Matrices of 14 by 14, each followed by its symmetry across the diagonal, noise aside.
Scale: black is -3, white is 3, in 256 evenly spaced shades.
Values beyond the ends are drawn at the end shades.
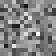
neither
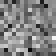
neither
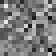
neither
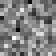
neither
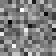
antisymmetric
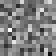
neither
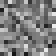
antisymmetric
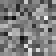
neither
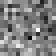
antisymmetric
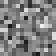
antisymmetric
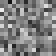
antisymmetric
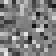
antisymmetric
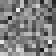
antisymmetric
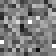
neither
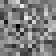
antisymmetric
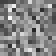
neither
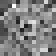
neither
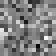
antisymmetric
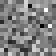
neither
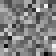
antisymmetric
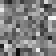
antisymmetric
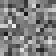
antisymmetric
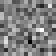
antisymmetric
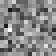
neither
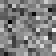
neither
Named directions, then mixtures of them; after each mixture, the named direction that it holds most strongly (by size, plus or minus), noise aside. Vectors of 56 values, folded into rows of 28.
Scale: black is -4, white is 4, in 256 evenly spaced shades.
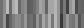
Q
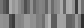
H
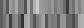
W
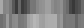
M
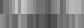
M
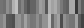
Q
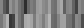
H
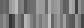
H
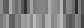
H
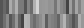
W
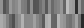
H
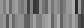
W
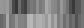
M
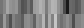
Q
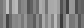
Q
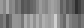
M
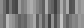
Q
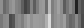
H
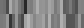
W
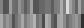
H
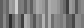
W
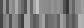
W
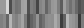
W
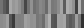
H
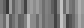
Q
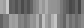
M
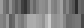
M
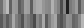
H
